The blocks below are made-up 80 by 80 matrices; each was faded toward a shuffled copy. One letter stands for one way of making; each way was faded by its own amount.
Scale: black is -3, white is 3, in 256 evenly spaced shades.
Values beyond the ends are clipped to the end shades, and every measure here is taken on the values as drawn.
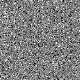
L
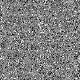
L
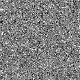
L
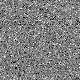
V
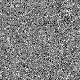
L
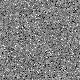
V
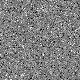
V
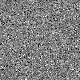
V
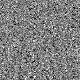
L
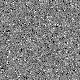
V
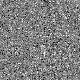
L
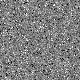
V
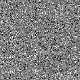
L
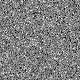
V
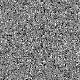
L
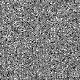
L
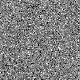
L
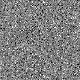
L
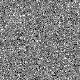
L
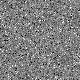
V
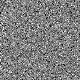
L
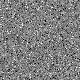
V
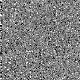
L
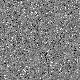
V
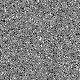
V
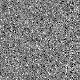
L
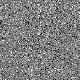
L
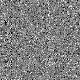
L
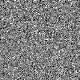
L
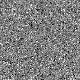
L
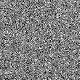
L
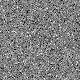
V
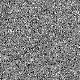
L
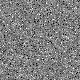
V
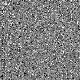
L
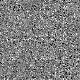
L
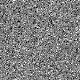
L
